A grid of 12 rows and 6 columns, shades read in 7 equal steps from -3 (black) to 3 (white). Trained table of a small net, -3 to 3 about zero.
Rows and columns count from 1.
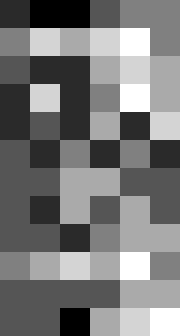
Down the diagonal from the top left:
-2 2 -2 0 -2 -2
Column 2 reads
-3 2 -2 2 -1 -2 -1 -2 -1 1 -1 -1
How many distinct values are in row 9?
4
